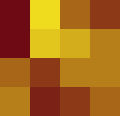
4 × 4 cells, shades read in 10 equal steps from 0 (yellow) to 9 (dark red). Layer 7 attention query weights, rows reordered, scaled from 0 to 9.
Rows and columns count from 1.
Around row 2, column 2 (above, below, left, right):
0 7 9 2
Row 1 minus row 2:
0 -1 3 3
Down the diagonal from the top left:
9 1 4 5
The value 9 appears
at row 1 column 1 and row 2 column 1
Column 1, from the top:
9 9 5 4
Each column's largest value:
9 8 7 7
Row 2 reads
9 1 2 4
